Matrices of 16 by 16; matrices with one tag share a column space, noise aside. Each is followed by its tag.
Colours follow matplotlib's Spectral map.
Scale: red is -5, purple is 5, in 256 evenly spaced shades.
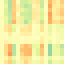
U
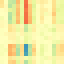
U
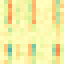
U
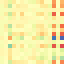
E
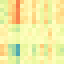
U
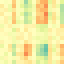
U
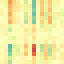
U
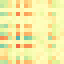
E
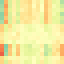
U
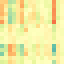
U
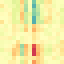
U
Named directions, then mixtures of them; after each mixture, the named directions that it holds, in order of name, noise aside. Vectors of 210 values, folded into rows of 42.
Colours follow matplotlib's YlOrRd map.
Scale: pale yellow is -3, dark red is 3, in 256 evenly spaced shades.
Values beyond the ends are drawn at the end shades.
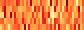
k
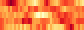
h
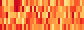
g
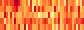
g, h, k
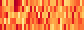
g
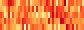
g, h, k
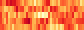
g, h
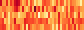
g, h, k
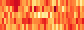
g, h, k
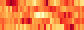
h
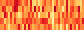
g, h, k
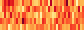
g, h, k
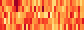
g, h, k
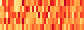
g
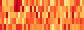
g
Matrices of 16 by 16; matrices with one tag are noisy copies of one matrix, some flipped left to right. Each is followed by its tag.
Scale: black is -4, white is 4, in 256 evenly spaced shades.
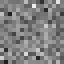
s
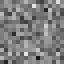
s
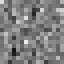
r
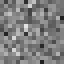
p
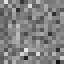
s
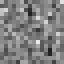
r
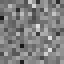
p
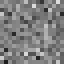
s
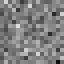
s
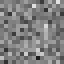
s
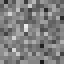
p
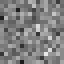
p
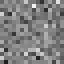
s
